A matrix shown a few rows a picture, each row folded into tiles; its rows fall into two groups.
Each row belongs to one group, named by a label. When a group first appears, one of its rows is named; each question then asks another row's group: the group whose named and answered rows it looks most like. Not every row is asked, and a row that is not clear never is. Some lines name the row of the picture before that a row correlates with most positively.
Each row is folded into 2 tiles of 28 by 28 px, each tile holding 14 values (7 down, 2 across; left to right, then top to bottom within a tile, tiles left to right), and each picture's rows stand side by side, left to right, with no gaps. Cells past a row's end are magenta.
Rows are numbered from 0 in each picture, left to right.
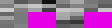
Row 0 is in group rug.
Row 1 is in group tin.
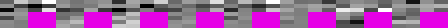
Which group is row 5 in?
rug
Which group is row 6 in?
tin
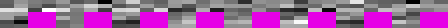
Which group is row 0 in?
tin
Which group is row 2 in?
tin
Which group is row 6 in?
tin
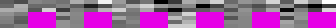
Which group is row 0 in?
tin
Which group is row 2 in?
rug
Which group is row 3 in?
tin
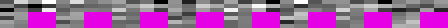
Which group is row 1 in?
tin
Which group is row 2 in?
rug
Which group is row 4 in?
rug
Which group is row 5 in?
tin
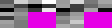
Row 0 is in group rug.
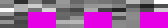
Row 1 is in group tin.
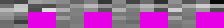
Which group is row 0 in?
tin
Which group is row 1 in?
rug
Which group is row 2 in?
rug
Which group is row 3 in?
rug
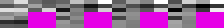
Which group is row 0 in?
tin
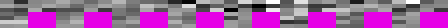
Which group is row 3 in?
tin
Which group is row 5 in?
tin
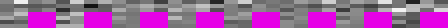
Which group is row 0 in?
tin
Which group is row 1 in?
tin
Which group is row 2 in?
rug
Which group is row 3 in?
rug
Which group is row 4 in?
tin
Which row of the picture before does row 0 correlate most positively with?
5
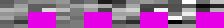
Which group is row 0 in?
tin
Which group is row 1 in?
rug
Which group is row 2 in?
tin
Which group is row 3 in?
tin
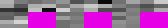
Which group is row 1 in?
rug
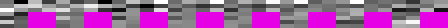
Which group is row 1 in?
rug
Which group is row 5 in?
tin
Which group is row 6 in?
tin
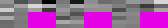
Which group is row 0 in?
rug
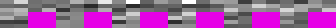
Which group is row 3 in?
tin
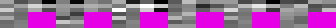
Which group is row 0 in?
rug
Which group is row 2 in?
rug
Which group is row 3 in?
tin
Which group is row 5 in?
tin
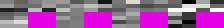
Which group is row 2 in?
tin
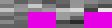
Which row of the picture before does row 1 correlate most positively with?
3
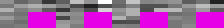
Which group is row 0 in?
rug
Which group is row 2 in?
tin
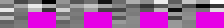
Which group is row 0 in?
rug
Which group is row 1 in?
rug
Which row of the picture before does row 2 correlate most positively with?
1
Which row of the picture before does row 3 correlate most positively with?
1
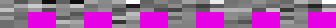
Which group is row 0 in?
rug
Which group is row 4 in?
tin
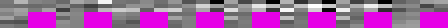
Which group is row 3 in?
rug
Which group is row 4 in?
rug
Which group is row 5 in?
rug
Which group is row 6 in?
rug
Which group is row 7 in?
tin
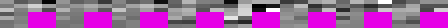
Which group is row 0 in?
rug
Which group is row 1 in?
rug
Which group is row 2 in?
rug
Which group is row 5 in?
tin
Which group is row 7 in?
tin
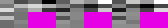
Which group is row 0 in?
rug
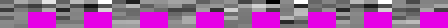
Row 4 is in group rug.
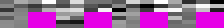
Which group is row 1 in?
tin
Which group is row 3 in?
rug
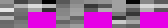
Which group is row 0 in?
rug
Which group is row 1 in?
tin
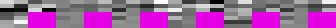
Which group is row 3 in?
rug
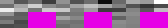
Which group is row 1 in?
rug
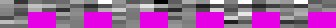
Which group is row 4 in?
tin
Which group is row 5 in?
tin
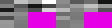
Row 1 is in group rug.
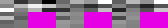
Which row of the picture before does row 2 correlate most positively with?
0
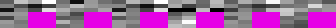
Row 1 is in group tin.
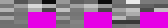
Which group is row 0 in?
rug
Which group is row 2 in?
tin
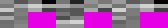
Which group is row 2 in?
rug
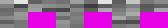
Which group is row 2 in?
tin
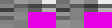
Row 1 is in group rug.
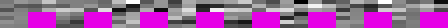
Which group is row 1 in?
tin
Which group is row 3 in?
tin
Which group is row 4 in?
tin
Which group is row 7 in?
rug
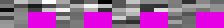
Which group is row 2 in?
tin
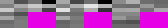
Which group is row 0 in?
rug
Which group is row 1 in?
rug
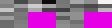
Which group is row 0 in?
rug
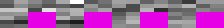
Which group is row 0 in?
tin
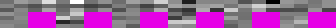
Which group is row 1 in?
tin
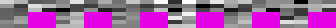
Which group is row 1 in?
tin
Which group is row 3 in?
tin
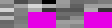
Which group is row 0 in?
rug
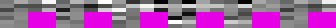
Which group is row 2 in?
rug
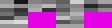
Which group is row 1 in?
tin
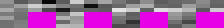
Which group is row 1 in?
tin
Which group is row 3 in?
tin
